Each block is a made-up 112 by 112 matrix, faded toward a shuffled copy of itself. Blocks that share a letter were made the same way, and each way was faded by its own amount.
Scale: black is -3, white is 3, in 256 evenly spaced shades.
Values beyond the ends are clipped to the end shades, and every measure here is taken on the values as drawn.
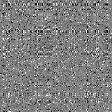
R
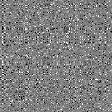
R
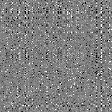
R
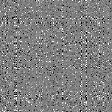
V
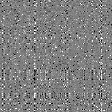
V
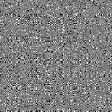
R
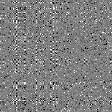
V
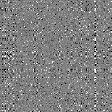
V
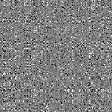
R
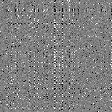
V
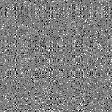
R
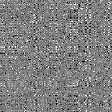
R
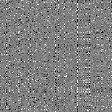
V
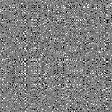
R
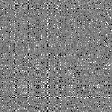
V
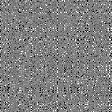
V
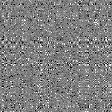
R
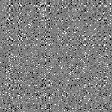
R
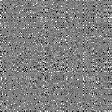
V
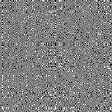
V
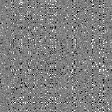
V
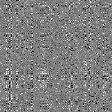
V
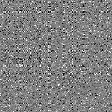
R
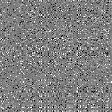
R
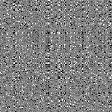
R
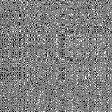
R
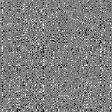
V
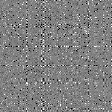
V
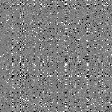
V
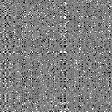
R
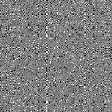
R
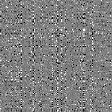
V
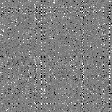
V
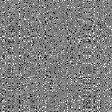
R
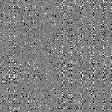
V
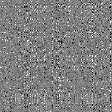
V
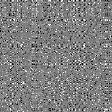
R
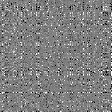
V
